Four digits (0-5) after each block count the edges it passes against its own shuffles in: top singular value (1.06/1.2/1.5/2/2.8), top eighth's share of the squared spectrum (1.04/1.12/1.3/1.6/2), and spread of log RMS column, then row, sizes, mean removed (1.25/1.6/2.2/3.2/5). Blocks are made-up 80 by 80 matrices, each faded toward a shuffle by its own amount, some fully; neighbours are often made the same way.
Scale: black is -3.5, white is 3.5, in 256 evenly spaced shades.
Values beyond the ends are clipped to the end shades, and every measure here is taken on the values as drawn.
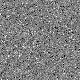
0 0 0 0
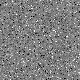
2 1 0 0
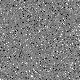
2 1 0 0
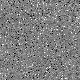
2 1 0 0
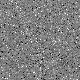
2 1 0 0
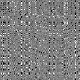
5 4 3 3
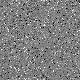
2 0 0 0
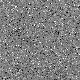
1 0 0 0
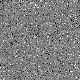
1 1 0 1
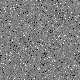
0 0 0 0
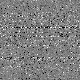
2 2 0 3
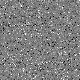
1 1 0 1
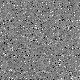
1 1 0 1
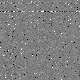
3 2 0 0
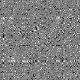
4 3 1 2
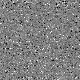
2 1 0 1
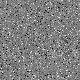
1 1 0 0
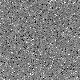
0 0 0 0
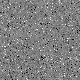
0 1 0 1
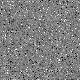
2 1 0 0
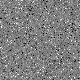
1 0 0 0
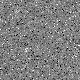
2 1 0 0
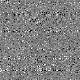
4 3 1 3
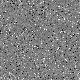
0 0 0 0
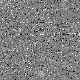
3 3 0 2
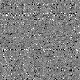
4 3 1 2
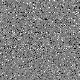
3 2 0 2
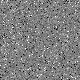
0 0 0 0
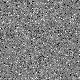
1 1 0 0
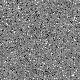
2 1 0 0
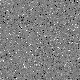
0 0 0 0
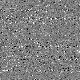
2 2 0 3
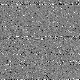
2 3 0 3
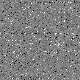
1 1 0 1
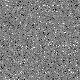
1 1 0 1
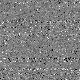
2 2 0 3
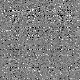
2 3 2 3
